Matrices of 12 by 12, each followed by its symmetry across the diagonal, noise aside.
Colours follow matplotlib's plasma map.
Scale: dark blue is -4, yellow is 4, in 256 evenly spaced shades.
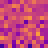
neither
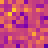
symmetric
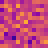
neither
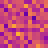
antisymmetric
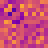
symmetric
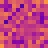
symmetric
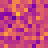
antisymmetric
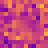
antisymmetric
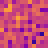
symmetric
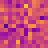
antisymmetric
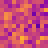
neither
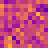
antisymmetric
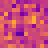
antisymmetric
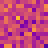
symmetric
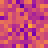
neither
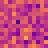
neither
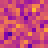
antisymmetric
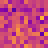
neither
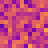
symmetric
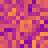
symmetric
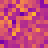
symmetric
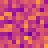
neither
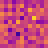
antisymmetric
